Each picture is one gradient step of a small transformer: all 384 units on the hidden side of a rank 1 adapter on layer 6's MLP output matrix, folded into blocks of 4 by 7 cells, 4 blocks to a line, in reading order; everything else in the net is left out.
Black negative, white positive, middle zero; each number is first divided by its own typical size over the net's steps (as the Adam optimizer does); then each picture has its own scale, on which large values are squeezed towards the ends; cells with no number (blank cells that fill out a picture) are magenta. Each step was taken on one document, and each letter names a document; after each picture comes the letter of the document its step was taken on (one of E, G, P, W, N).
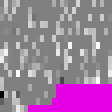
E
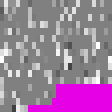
E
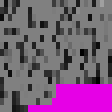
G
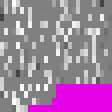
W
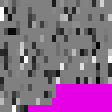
G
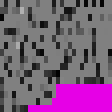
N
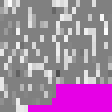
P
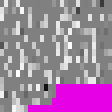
W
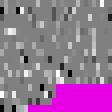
N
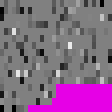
N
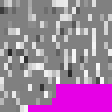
P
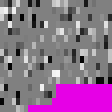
P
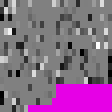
E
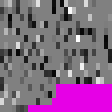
P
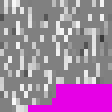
W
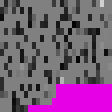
W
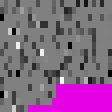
N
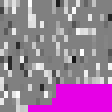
P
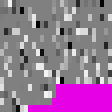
P
